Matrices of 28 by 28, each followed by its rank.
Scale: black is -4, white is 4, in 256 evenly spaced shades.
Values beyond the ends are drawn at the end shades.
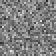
full rank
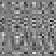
three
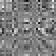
three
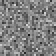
full rank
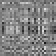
three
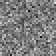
full rank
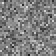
full rank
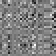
three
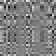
three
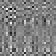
three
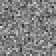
full rank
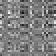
three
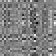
three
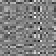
three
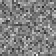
full rank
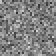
full rank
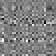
three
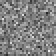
full rank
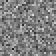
full rank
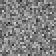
full rank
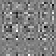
three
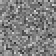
full rank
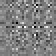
three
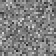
full rank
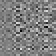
three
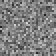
full rank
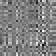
three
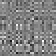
three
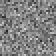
full rank
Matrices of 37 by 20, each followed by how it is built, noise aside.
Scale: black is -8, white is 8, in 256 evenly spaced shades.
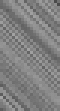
Toeplitz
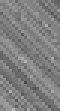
Toeplitz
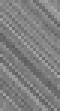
Toeplitz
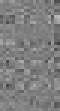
low rank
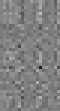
low rank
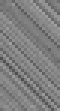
Toeplitz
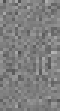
low rank
